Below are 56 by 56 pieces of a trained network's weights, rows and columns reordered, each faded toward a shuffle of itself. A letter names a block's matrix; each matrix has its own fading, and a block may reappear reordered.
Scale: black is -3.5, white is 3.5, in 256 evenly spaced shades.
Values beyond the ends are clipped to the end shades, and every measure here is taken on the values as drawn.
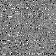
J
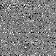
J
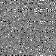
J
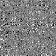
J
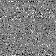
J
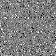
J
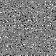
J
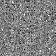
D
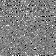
J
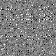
J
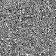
D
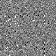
D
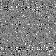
J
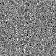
D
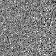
D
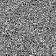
D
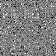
J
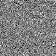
D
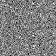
D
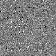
D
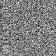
D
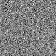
D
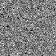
D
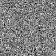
D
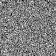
D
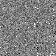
D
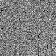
D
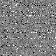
J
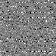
J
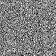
D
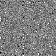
D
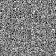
D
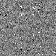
D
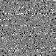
J
